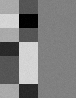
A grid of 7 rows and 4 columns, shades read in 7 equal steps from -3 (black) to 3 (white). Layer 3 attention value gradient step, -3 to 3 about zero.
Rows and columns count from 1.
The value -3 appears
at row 2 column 2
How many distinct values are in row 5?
3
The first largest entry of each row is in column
1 1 1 2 2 2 1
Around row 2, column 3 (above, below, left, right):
0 0 -3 0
